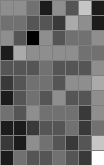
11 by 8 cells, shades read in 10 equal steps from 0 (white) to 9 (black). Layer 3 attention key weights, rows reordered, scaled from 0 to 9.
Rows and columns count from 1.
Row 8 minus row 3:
1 0 -5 1 -1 0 2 0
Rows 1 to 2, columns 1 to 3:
4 4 5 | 5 5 6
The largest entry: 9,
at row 3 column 3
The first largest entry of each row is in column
4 8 3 1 1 1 1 7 1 2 1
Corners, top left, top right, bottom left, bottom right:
4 8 8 0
